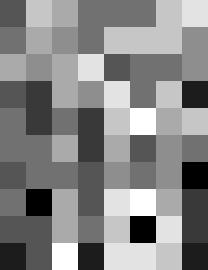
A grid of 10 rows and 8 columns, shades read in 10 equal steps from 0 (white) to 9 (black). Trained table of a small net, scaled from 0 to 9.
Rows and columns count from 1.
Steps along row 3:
up down down up down same down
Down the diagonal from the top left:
6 3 3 4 2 6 4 7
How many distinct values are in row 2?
4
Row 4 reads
6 7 3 4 1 5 2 8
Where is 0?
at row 5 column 6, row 8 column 6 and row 10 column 3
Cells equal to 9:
3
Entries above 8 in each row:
0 0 0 0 0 0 1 1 1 0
